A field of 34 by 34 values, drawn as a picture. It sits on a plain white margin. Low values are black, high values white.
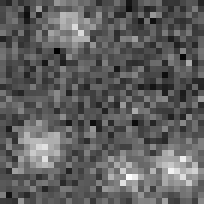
On average the colour sits 40% of the way up the scale. Neither half mirrors the other. Four bumps rise from the field. No single row or column stands out from its neighbours. The bottom right is the ninth with the highest average.
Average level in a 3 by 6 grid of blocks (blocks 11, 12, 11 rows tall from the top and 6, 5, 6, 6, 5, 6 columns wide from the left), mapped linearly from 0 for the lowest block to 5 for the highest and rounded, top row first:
023000 / 120100 / 241445
